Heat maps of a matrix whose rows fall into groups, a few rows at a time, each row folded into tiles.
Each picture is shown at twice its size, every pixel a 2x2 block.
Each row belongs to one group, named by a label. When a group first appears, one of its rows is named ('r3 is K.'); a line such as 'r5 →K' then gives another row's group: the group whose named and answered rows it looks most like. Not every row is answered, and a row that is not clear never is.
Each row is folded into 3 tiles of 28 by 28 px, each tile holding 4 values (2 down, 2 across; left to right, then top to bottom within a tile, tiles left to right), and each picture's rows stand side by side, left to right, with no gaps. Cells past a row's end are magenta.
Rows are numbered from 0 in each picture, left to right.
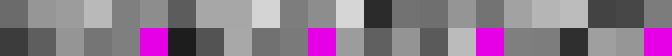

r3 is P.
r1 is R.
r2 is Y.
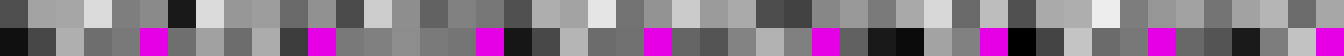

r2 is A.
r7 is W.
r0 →R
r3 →R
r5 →W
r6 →R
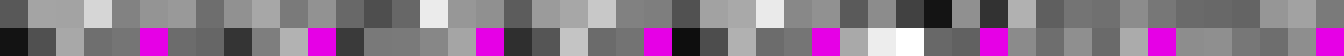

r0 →R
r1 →W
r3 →R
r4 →R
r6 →Y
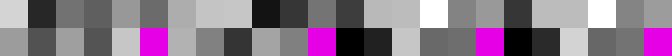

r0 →Y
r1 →P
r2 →R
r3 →R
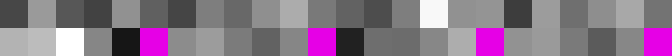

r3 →A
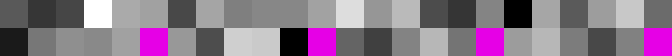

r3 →A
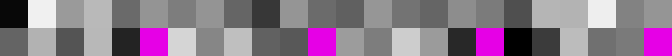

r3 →R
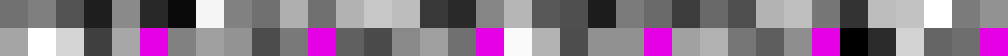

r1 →A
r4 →A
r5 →R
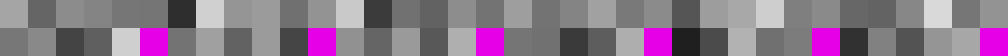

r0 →W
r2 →Y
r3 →W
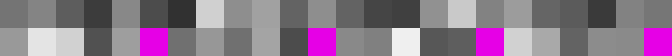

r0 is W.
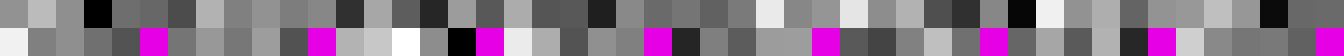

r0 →P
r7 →P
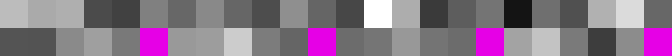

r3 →A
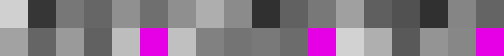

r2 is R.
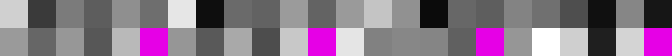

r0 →Y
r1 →Y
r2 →P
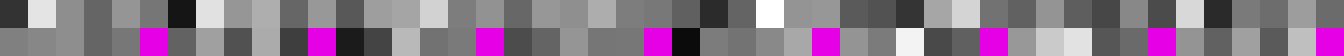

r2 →R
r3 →R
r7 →Y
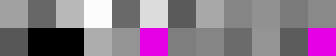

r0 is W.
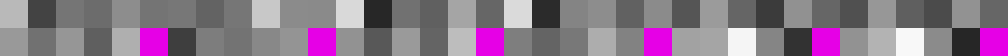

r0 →Y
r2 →Y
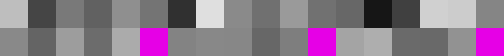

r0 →Y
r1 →A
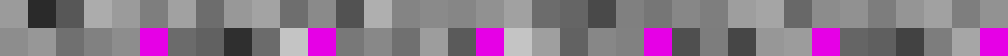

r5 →W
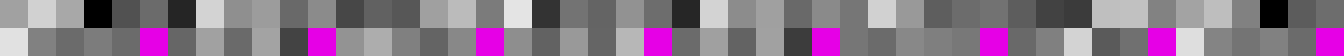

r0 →P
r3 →Y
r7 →P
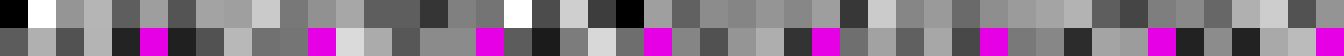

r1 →R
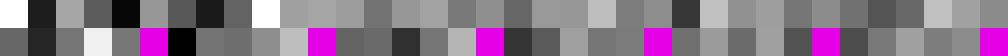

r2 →W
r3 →R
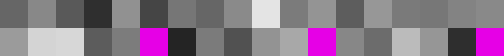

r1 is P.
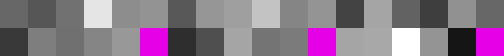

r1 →R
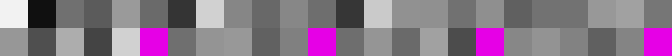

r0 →Y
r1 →A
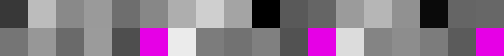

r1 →P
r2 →P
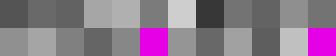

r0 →A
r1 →Y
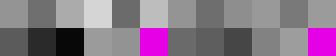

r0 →W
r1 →W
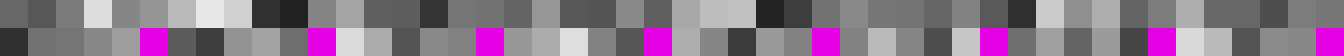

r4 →P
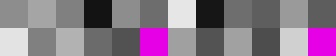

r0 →P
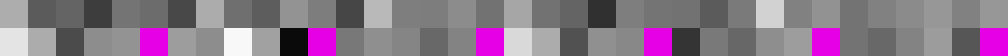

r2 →A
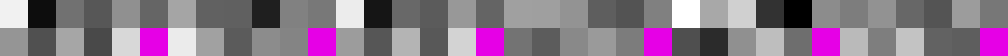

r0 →Y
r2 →Y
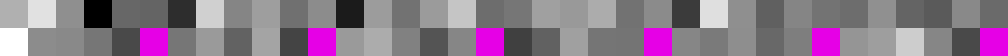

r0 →P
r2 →A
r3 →R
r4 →A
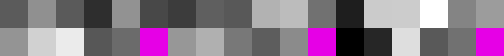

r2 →R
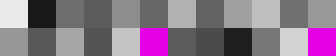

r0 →Y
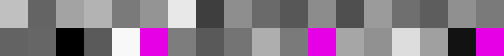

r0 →W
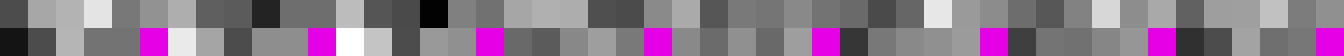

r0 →R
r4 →Y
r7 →R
